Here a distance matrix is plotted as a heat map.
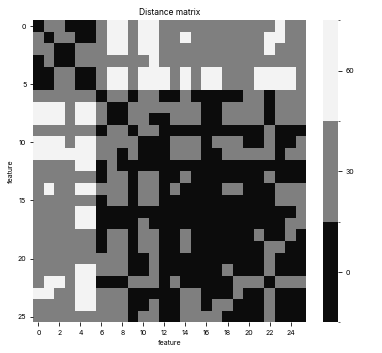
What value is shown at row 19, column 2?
30
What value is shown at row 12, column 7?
30
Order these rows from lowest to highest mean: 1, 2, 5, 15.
15, 2, 1, 5
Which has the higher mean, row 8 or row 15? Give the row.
8
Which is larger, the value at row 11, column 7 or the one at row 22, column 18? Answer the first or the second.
the first
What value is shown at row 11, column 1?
60
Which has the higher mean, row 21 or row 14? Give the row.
14
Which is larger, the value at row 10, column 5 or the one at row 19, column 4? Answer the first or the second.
the first
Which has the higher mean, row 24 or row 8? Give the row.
8
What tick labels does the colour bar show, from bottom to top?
0, 30, 60
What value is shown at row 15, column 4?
30
